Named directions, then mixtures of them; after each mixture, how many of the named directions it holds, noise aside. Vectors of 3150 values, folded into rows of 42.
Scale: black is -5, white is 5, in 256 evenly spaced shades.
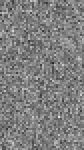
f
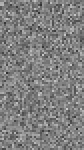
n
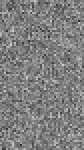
two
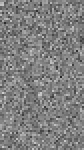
two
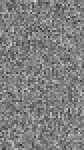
two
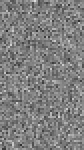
two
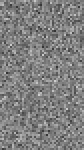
one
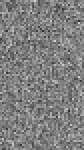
two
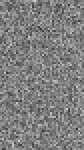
two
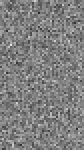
two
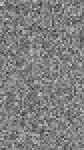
one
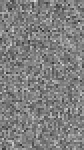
two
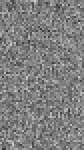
two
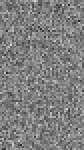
two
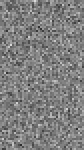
two
